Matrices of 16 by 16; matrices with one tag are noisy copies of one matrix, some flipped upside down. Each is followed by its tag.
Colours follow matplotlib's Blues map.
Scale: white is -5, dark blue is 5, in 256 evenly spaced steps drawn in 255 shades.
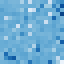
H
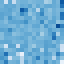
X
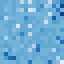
H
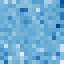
X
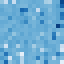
X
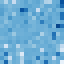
X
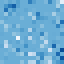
H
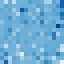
X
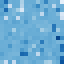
X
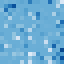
H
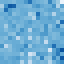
H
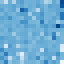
X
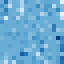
X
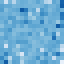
X
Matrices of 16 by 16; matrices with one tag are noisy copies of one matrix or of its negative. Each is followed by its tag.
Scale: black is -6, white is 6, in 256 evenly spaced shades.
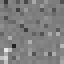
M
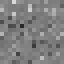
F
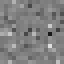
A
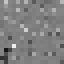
M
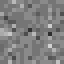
A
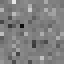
F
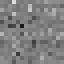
F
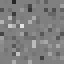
F
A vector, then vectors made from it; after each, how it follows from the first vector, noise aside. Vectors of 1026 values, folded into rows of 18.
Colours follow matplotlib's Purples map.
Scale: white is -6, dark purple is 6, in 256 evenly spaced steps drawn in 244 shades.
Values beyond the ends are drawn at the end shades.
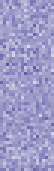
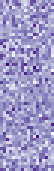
scaled up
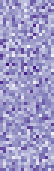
scaled up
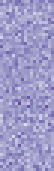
reversed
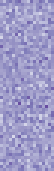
reversed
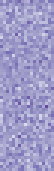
reversed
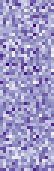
scaled up
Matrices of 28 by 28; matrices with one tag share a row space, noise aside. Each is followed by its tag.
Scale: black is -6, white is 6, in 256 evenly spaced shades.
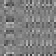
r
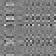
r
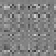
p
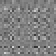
p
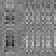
r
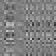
r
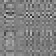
r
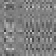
r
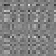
p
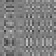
r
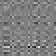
p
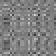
p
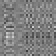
r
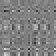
p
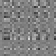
p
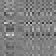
r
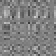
p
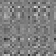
p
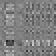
r
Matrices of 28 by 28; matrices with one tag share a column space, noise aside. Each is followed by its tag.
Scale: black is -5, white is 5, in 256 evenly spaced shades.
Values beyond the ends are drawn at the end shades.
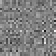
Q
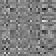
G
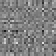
Q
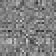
Q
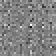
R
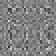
G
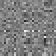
Q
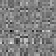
Q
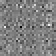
R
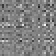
R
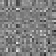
Q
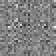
R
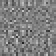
Q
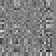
Q
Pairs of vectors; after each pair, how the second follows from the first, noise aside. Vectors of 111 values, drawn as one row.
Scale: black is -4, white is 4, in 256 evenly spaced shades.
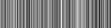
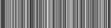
shuffled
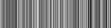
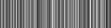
sign-scrambled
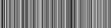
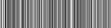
sign-scrambled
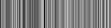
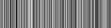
shuffled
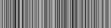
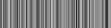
shuffled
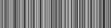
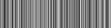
shuffled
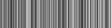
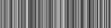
sign-scrambled
